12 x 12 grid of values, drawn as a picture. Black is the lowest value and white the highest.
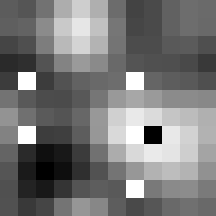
Calmest part: top right. Lone odd cells: 5, 4 higher and 1 lower than their neighbours. Ninth with the lowest average: bottom left.
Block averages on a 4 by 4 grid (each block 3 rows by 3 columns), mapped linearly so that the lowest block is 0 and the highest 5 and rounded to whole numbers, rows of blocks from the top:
2512
1232
2155
0133
